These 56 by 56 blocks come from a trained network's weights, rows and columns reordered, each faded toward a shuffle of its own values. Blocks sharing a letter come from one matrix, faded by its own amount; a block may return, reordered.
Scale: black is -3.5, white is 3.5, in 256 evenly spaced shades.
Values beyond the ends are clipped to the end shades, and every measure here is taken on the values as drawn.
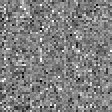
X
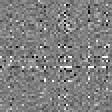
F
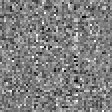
X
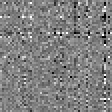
F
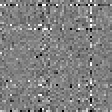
F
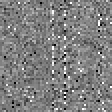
X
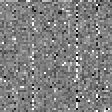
X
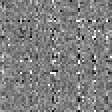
F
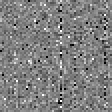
X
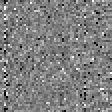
X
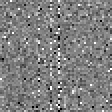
X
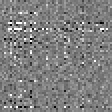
F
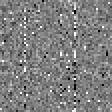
X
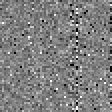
X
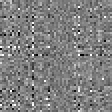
F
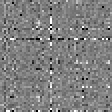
F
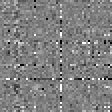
F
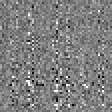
F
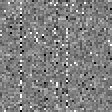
X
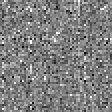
X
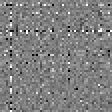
F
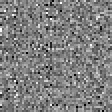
X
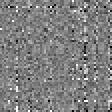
F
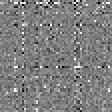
F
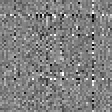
F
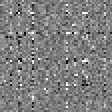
F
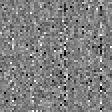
X
